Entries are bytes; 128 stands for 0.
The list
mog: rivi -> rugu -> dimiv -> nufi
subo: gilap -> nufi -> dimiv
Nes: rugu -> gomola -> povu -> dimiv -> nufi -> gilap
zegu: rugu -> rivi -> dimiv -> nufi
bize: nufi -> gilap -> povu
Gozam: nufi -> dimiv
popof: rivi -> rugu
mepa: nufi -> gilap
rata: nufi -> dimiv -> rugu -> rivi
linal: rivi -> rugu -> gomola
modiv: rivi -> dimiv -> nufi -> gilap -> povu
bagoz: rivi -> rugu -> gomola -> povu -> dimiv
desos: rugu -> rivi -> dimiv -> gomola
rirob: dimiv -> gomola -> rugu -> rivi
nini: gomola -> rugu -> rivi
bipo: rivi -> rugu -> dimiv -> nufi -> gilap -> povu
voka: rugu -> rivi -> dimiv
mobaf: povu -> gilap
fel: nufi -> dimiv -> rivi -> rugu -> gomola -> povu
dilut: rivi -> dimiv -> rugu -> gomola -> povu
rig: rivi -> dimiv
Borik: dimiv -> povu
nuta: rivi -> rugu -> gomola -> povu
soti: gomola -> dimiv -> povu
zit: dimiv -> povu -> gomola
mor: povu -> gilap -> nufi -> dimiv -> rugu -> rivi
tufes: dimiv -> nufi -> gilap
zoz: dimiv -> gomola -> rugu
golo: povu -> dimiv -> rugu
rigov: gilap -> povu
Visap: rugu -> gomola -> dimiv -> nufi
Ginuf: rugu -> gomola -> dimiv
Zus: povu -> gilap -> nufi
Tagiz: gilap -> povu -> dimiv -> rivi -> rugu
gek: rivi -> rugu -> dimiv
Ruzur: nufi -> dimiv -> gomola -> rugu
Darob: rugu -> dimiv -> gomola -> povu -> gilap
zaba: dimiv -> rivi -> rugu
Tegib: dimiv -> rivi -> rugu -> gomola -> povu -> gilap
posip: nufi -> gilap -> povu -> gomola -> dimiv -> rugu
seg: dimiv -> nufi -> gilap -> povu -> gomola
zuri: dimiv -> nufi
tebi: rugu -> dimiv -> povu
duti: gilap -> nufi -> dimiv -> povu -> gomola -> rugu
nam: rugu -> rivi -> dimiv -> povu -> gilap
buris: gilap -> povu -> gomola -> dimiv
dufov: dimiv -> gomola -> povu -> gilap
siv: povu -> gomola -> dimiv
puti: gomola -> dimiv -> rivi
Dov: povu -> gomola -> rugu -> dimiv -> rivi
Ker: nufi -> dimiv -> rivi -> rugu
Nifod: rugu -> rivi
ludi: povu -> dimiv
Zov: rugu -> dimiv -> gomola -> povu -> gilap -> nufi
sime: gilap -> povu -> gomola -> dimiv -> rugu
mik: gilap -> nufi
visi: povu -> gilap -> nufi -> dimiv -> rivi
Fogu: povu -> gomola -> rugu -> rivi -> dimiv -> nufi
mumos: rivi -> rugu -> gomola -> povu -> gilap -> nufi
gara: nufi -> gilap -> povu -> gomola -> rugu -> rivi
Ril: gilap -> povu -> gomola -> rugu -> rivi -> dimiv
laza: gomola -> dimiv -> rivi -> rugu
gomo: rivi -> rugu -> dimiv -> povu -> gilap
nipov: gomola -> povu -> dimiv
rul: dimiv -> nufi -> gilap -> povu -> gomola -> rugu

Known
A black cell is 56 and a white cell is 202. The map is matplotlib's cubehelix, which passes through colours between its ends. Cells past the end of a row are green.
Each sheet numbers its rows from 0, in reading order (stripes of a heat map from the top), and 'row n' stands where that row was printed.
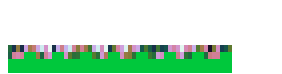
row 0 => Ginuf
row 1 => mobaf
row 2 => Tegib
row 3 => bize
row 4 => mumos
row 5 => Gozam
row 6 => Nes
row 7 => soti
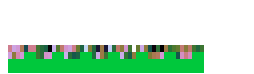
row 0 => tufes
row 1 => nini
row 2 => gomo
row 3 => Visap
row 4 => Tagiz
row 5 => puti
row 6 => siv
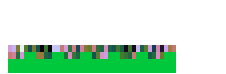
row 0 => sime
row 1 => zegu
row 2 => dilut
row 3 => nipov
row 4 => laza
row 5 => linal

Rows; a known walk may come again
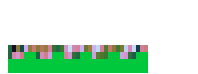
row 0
Ginuf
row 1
siv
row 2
Nes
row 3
Tegib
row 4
modiv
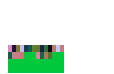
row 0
soti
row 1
gek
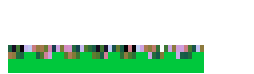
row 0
zegu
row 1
ludi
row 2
bagoz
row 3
laza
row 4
desos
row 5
Tagiz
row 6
gomo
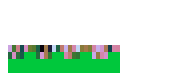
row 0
dilut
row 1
Visap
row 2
Darob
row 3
tufes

